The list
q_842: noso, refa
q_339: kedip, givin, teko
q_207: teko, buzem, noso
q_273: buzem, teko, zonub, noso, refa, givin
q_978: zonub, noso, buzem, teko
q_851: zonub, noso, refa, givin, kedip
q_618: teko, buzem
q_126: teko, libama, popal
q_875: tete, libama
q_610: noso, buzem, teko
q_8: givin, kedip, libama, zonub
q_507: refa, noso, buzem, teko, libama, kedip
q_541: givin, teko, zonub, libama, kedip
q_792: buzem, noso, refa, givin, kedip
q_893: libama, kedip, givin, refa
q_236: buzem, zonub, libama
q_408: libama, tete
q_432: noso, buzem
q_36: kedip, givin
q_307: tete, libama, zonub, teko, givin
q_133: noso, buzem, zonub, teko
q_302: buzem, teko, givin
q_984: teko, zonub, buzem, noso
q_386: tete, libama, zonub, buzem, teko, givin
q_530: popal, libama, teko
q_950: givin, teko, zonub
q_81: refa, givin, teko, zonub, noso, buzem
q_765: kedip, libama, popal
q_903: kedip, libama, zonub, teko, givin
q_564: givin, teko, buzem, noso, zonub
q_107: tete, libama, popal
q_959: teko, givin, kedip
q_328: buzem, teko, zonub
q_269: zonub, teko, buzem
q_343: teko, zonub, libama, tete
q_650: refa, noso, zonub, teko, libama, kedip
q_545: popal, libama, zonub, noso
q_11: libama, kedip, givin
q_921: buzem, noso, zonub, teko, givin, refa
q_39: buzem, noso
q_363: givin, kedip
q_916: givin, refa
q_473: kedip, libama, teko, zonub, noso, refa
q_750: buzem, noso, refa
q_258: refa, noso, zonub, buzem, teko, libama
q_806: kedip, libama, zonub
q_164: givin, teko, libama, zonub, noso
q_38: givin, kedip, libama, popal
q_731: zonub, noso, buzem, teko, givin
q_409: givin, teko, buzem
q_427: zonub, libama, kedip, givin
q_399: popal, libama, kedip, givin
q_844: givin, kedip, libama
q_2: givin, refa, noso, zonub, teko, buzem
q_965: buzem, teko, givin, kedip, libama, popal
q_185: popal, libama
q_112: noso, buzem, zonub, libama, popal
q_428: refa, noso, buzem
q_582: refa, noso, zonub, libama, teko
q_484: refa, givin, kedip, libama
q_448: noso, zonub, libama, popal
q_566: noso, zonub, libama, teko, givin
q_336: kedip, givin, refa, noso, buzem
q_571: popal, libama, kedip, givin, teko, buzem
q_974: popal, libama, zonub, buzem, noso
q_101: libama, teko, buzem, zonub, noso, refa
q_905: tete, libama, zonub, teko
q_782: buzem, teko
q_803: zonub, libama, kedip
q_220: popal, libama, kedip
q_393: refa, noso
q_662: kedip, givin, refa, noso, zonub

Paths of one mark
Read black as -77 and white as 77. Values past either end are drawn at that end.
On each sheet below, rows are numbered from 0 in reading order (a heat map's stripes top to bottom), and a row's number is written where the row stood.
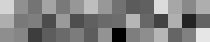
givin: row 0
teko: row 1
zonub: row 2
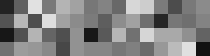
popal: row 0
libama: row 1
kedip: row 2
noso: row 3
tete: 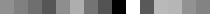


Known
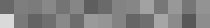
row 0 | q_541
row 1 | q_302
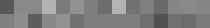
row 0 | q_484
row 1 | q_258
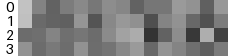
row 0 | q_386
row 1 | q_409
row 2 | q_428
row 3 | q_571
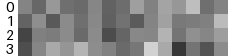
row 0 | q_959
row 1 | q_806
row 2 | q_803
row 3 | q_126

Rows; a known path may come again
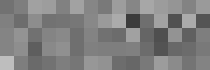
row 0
q_399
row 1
q_336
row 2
q_582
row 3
q_258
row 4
q_731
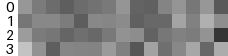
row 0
q_984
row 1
q_662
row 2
q_207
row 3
q_307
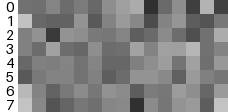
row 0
q_428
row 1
q_409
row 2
q_236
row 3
q_959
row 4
q_541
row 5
q_650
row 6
q_386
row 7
q_950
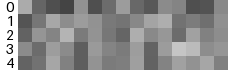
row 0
q_269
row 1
q_965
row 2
q_844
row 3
q_36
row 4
q_851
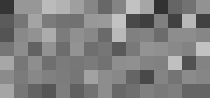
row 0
q_185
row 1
q_750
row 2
q_484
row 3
q_8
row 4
q_339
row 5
q_921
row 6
q_978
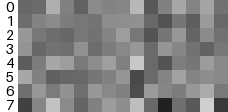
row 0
q_792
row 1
q_101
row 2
q_81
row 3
q_571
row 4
q_893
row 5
q_564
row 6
q_545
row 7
q_842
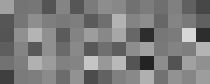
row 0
q_610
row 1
q_507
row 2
q_393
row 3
q_806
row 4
q_916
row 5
q_803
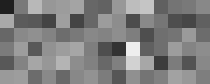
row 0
q_765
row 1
q_618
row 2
q_473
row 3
q_408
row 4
q_126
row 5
q_164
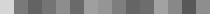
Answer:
q_302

